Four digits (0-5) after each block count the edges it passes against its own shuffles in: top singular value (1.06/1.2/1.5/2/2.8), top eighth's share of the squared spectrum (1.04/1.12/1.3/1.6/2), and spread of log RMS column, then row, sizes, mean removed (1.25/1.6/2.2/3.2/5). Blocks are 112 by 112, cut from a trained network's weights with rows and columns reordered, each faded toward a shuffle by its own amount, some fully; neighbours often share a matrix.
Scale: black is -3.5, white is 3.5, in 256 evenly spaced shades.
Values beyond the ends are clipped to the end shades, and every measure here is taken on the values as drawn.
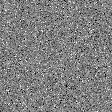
0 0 0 0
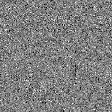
3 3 1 2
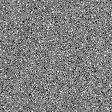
2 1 0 0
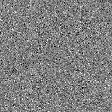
3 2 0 1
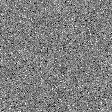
0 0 0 0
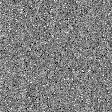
2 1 0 0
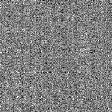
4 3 1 2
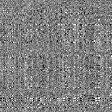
4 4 2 3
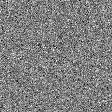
1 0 0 0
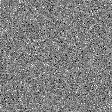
0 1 0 0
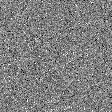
0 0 0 0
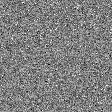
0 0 0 0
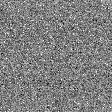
2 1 0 0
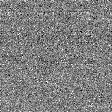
3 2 0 1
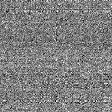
4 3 1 2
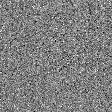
1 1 0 0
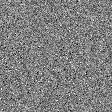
0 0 0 0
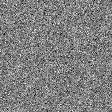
1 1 0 0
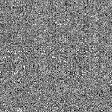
3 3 1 2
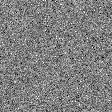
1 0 0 0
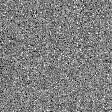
2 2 0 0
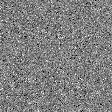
1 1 0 1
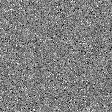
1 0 0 0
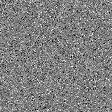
2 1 0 1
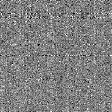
3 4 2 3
